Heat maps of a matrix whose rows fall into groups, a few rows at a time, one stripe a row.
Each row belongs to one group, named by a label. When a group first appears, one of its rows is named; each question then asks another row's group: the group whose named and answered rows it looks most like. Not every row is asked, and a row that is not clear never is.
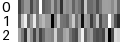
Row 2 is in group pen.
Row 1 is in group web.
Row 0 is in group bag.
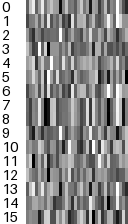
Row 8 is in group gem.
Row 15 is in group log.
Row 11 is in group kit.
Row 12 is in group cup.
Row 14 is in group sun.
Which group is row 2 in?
pen
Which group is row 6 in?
bag
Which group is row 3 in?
cup
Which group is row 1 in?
bag
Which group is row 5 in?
sun
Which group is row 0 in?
web
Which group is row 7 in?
gem
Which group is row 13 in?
web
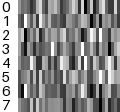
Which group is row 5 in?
bag
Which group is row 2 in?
kit
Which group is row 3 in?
pen
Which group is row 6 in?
sun
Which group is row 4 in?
gem
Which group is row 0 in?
log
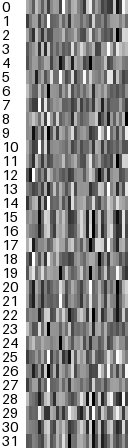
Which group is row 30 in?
log
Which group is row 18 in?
sun
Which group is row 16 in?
log
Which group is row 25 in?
bag
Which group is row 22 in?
log
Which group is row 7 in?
cup
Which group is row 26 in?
kit
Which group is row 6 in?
cup
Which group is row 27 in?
bag
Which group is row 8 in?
sun
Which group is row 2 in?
pen
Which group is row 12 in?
sun
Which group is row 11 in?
pen
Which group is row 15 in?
log
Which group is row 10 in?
cup
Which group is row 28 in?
log
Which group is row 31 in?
log
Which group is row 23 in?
cup
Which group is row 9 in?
kit
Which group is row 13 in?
kit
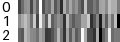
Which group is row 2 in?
sun
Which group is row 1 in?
sun
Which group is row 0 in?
bag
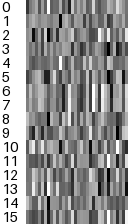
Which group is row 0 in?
bag
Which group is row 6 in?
gem
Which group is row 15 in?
kit
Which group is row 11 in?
kit
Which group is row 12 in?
sun
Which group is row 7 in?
gem
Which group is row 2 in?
kit
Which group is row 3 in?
cup
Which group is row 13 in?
sun
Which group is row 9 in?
pen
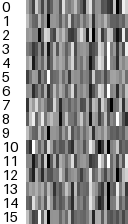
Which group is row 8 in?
web
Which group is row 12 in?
pen
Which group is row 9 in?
cup
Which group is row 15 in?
cup
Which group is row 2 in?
log
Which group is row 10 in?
sun
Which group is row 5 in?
bag
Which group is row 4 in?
kit
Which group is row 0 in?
pen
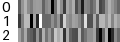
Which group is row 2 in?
cup
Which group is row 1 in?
bag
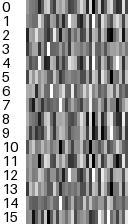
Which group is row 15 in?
kit
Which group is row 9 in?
log
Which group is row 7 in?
pen
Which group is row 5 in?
gem
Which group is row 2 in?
gem
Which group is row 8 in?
log
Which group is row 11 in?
log
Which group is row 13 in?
gem
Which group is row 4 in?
gem
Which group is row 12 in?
gem
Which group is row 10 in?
web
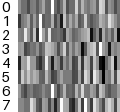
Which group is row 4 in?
gem
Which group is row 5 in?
gem
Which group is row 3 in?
kit
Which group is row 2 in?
sun
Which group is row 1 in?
bag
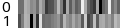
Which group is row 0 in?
sun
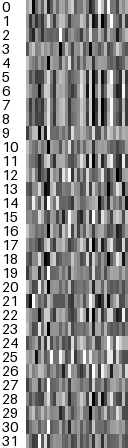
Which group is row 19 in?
bag
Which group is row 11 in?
log
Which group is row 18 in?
gem
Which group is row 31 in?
cup
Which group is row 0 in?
kit
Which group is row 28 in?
log
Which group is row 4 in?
cup
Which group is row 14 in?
sun
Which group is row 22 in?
log
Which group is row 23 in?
cup
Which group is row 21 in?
sun
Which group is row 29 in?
web
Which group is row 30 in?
bag
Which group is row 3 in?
web
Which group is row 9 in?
bag
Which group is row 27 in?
bag
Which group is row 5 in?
log
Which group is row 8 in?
log
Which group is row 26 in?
gem
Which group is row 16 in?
cup
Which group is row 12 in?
cup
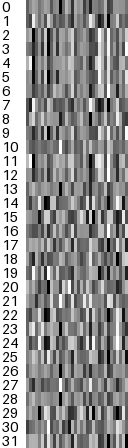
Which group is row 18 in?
pen
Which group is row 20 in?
cup
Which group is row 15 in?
log
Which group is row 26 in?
web
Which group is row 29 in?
log
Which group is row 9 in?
kit
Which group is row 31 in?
sun
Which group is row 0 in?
web
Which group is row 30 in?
bag
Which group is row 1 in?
sun
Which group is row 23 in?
web
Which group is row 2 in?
kit
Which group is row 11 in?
kit
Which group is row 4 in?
kit
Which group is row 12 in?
kit
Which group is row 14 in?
gem
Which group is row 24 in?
gem
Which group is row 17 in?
sun
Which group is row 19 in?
sun
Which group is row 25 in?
sun
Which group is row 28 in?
web
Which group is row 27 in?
pen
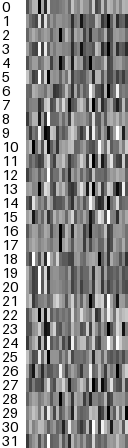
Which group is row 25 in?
cup
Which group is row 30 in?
gem
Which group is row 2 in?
web
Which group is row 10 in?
kit
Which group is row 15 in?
kit
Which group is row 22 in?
bag
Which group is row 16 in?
web
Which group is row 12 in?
bag
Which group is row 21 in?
kit
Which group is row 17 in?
web
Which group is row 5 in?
cup
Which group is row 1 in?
cup
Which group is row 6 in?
sun
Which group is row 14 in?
sun
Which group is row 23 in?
gem
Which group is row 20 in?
cup
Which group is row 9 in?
gem
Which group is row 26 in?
pen
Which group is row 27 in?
log
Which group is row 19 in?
cup
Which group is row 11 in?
log
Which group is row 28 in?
web
